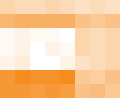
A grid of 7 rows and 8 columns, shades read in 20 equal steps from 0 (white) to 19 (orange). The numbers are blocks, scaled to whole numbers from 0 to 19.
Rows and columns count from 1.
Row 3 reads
1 2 1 1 0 7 6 7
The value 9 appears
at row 2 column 7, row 6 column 6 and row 7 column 8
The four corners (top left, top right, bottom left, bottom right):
7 5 17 9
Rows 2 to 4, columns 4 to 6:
13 13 10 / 1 0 7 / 2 1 7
